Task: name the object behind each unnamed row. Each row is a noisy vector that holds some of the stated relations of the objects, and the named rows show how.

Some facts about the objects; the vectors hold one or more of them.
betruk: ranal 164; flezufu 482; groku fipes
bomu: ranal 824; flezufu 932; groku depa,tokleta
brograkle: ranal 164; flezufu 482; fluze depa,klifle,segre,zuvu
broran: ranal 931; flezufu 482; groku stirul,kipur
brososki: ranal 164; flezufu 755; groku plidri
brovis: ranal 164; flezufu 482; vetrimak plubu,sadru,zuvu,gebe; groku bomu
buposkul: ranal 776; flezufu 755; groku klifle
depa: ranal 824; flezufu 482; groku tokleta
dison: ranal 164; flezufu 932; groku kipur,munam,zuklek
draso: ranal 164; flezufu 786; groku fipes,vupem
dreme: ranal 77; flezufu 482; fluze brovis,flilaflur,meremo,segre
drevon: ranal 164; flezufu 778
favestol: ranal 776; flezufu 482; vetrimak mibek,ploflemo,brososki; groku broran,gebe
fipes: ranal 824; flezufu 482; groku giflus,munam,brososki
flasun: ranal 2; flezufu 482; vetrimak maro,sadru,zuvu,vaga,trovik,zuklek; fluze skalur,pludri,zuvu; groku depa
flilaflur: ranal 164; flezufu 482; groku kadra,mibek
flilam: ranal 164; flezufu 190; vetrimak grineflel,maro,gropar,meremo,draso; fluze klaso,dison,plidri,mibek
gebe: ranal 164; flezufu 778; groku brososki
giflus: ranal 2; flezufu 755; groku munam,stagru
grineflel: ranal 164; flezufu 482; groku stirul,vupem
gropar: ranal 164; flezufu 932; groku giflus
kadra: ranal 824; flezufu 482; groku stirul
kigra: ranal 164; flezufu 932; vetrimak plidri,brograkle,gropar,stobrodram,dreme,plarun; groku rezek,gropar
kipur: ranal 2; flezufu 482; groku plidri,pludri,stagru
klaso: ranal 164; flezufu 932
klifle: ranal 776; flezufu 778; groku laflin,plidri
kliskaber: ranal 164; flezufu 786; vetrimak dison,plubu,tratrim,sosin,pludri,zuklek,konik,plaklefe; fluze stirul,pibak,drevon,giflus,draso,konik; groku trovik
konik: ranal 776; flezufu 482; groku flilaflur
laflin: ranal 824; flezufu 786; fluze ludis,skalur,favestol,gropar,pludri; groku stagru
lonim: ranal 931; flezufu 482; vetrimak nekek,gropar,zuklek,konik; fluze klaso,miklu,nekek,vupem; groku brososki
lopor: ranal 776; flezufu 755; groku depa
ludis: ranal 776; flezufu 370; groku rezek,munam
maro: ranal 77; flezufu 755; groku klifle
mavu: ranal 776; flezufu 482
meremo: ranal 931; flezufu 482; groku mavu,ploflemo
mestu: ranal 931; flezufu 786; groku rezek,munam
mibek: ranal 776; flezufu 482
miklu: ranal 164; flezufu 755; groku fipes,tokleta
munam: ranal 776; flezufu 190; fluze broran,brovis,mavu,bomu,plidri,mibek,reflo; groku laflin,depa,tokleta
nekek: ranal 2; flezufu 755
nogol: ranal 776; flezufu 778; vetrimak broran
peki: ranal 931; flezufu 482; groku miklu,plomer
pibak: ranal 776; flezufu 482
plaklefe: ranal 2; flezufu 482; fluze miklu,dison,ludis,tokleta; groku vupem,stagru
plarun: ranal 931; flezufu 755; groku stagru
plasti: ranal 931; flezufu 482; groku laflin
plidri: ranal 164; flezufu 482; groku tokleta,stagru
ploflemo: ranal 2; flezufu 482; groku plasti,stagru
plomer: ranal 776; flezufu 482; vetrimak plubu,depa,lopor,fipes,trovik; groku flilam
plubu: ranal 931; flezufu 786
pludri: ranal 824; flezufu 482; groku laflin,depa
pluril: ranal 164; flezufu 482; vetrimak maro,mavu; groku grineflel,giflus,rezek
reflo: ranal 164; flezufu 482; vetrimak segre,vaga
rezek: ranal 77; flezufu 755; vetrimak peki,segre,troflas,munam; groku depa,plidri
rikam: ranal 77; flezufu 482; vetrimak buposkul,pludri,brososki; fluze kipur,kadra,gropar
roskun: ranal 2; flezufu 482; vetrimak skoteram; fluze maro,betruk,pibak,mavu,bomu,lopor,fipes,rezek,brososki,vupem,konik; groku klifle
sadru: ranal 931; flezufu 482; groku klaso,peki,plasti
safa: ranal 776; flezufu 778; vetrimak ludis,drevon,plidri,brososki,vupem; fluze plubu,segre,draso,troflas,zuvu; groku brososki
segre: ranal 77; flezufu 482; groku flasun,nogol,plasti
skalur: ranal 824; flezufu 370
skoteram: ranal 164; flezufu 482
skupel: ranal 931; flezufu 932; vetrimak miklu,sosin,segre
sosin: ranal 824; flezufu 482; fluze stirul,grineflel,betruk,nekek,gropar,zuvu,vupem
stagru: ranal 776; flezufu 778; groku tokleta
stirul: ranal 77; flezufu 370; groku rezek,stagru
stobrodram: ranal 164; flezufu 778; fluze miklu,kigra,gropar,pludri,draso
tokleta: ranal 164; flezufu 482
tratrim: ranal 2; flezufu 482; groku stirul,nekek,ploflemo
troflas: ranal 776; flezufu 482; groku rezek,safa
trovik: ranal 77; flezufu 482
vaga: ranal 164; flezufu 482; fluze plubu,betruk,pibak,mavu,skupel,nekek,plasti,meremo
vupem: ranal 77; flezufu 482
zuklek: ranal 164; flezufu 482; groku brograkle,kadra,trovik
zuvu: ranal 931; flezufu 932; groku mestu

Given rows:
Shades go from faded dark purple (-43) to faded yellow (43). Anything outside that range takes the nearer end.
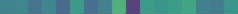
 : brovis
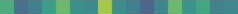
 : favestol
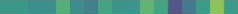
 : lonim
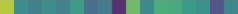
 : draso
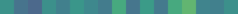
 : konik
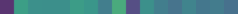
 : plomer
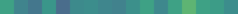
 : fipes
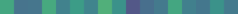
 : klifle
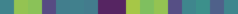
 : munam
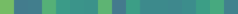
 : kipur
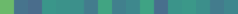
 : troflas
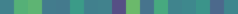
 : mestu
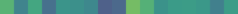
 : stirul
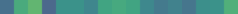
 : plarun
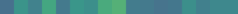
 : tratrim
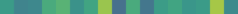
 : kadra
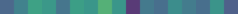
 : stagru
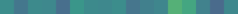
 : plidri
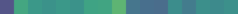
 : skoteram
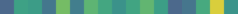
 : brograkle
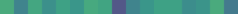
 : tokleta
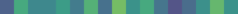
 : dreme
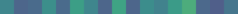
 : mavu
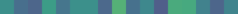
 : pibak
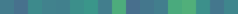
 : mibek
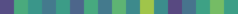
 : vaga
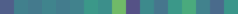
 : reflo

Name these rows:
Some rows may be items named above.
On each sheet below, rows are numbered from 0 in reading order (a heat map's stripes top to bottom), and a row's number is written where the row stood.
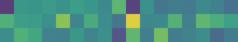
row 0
plomer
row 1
skalur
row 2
mestu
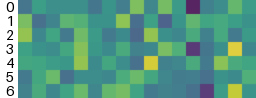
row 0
roskun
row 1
pludri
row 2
ludis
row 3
flasun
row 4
skalur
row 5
plarun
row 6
stobrodram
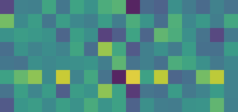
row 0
nogol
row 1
miklu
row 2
klaso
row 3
pluril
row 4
mibek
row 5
laflin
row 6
gebe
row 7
trovik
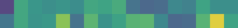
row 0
skoteram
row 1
sosin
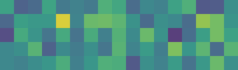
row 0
segre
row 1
rikam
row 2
vaga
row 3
brososki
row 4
safa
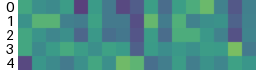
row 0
bomu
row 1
mestu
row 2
dison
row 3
depa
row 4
zuklek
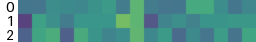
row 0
mibek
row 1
zuklek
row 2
buposkul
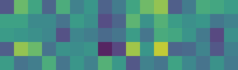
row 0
kliskaber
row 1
plubu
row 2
skupel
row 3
flilam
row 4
klifle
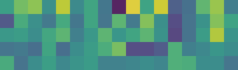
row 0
laflin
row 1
vaga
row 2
plaklefe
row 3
drevon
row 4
vupem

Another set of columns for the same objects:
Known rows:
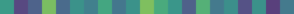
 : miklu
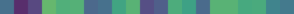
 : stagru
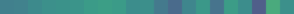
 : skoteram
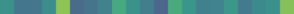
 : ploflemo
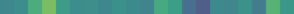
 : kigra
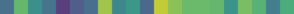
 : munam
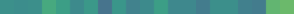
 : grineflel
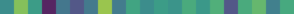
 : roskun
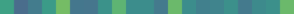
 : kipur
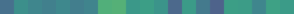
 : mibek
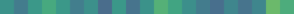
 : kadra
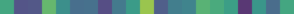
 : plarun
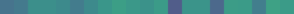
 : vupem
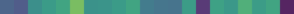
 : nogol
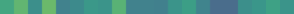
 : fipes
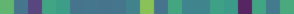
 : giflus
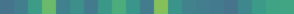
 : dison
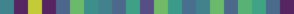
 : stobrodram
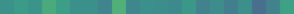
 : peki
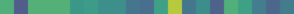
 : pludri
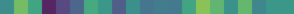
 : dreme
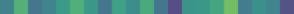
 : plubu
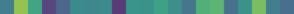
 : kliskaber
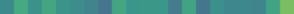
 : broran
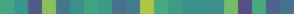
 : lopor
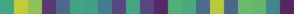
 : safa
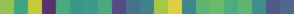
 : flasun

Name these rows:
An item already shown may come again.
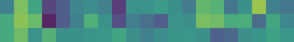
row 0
kliskaber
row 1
brograkle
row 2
fipes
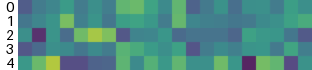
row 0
klaso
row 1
dison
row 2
skalur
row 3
klaso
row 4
lonim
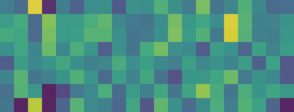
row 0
rikam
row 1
depa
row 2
depa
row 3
mestu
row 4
skupel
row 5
plubu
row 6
vaga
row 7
stobrodram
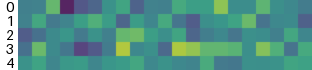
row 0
sosin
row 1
plubu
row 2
klaso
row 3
munam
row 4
konik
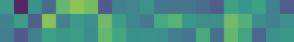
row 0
skalur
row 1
bomu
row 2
tokleta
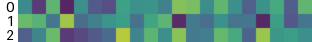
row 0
plaklefe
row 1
brososki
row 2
flilam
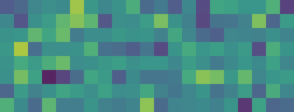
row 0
drevon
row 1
ludis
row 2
favestol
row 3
segre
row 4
plomer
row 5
dreme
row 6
reflo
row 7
buposkul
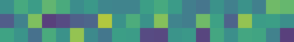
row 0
pluril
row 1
flilam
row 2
klifle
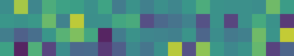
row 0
brovis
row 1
gebe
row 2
stirul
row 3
laflin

